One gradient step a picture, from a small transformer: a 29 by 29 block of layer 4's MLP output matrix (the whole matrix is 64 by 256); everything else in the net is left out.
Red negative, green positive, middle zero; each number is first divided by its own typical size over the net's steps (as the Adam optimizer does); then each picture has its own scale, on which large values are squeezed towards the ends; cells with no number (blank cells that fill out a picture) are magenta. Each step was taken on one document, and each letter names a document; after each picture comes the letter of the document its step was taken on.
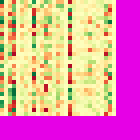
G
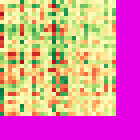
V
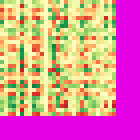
V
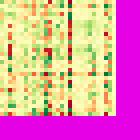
G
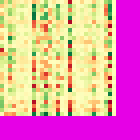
G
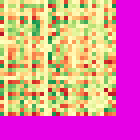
V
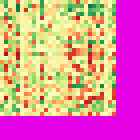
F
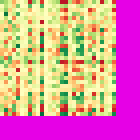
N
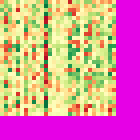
F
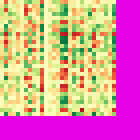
N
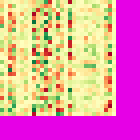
G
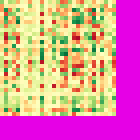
N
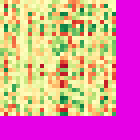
N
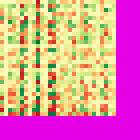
V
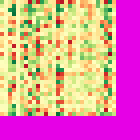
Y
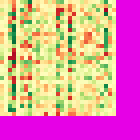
Y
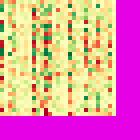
G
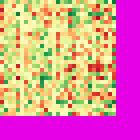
F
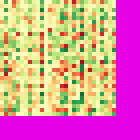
N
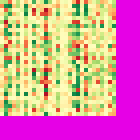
F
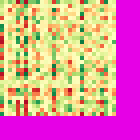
V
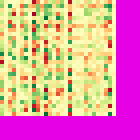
G
